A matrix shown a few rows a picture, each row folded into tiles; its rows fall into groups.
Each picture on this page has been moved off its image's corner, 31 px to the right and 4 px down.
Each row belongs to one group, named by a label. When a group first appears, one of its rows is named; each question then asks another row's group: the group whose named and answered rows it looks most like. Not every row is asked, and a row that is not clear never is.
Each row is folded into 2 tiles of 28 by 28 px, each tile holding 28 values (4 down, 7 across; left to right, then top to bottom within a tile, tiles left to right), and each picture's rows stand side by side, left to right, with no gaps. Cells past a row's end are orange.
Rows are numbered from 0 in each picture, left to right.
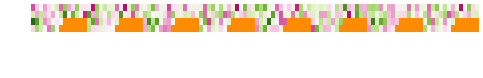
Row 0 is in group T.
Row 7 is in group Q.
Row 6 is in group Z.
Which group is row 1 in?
Q
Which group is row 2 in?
Z
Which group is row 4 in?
Z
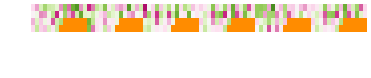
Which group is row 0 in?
Q
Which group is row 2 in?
T
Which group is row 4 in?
Z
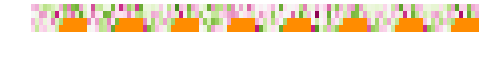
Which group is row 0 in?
Q
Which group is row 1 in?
Q
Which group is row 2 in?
T
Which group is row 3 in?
Z
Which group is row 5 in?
T
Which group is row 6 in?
T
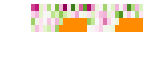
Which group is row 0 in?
Q
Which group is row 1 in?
Q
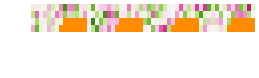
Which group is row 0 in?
T
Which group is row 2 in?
Z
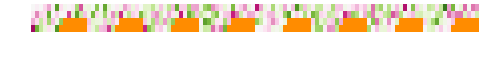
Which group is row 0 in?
T
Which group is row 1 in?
Z
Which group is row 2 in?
T
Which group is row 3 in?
Z
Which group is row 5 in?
Z
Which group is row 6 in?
Q
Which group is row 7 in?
Z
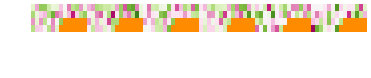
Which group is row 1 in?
Q
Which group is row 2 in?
Q
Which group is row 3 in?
Q
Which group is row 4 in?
Z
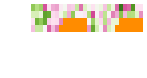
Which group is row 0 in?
Z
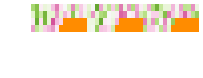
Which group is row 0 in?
Z
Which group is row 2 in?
Q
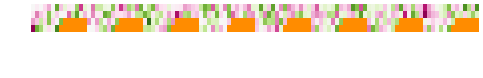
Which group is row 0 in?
T
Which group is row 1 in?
Q
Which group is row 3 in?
Z
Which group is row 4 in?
Z
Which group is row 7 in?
Q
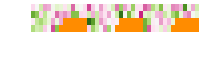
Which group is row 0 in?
Z
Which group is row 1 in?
T
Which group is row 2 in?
Q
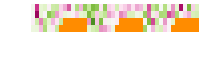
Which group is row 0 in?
Q
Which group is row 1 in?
Z
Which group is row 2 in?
Q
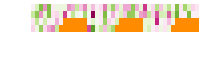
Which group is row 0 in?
Z
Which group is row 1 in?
T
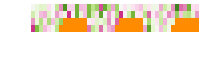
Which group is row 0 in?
T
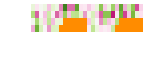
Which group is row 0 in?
T
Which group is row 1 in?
T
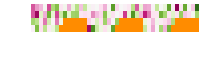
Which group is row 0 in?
T
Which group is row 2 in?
Q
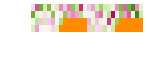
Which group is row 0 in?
Q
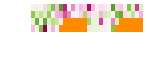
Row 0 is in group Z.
